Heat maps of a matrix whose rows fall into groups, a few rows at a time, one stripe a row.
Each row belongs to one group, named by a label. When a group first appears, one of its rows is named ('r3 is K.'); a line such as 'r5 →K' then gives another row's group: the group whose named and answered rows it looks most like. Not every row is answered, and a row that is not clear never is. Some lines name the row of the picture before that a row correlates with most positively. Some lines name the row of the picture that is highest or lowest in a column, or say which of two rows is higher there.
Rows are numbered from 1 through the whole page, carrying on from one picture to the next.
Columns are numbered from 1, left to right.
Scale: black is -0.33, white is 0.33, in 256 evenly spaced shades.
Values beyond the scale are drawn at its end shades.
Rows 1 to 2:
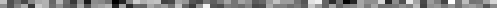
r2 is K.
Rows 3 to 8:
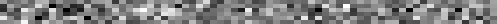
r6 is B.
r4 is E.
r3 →K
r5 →B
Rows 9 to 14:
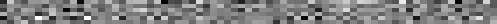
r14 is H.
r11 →B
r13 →E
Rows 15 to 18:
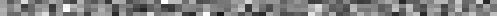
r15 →B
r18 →K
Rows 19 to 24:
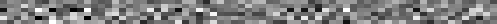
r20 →B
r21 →E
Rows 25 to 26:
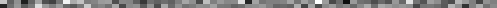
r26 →E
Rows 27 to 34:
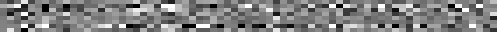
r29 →B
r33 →K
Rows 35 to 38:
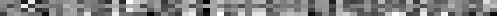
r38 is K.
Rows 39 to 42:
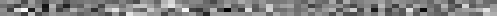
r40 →B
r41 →H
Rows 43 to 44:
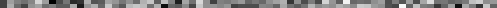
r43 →E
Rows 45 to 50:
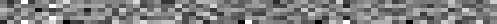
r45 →H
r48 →K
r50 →B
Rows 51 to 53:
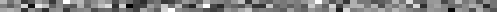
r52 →K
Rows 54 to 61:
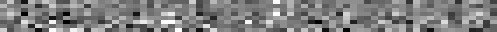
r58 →E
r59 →B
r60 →K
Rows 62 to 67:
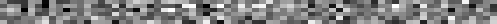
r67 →K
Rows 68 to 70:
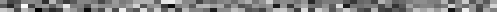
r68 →B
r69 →H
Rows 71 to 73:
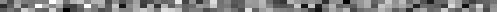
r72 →E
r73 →B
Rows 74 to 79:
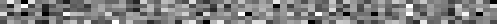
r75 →H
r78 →B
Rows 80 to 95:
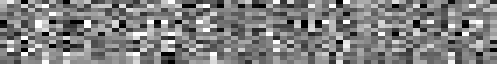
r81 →K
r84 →K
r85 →E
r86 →E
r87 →K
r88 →B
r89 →H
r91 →E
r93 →H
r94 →H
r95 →H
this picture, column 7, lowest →88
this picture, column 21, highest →88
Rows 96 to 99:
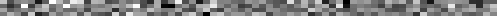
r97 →H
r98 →K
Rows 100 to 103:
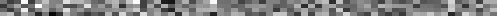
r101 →E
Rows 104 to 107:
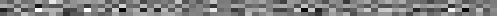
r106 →E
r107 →B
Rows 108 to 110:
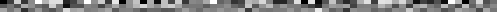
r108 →E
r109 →B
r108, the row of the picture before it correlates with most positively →106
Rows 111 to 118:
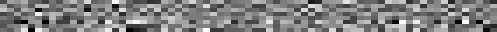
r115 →B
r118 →K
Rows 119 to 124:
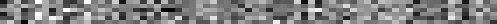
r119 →E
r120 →B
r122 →E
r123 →E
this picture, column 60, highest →124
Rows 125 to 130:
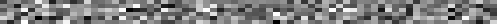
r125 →E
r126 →H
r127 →K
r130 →H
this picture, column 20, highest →126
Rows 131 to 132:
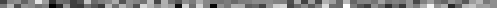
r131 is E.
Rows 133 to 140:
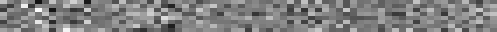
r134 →H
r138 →E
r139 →H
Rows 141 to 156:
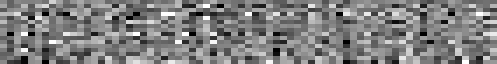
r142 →K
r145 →K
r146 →K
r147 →K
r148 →K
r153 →H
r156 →B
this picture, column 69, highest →144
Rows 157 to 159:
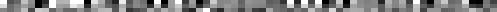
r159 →K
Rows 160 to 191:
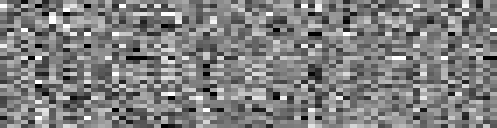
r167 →H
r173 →K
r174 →K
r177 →B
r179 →B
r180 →E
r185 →E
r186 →B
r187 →K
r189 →E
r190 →K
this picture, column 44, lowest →189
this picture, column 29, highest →184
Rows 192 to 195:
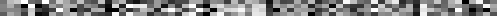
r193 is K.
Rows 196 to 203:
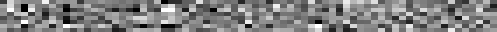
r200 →B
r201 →B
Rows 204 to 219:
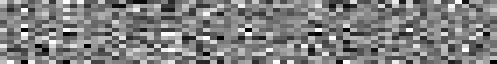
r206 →H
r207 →K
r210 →B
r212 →B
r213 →K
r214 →E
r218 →K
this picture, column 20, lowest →204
